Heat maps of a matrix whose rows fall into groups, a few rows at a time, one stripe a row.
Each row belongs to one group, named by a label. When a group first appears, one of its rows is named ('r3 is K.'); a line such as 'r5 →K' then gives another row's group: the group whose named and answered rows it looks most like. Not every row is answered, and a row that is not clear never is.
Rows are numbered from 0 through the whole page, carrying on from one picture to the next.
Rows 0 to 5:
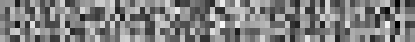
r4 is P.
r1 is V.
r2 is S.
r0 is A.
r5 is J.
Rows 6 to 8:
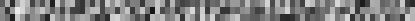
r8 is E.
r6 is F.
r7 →P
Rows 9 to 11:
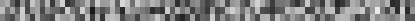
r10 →V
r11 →F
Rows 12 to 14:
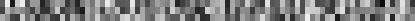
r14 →J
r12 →F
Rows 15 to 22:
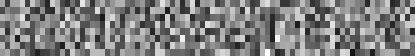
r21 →P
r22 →J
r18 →S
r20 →S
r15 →E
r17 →V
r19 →P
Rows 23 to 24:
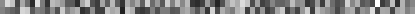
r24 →S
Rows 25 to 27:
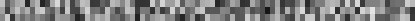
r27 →F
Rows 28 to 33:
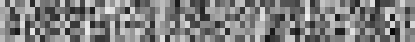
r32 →J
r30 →J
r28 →S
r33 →V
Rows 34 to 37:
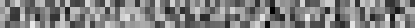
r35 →J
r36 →J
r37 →A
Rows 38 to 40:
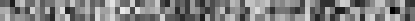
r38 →F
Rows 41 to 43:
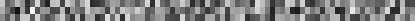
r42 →J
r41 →V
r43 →S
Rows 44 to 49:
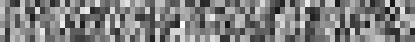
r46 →S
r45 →V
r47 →S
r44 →J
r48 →P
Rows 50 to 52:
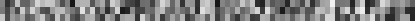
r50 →E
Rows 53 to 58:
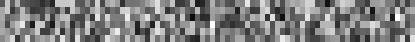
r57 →E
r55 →A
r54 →J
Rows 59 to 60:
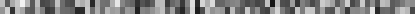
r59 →E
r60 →F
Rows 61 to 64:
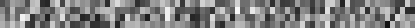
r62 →A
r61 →E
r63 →S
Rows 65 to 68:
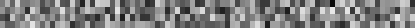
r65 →F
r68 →A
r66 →E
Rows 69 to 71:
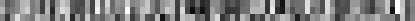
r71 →P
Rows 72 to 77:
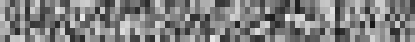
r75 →J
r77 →P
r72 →E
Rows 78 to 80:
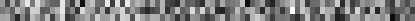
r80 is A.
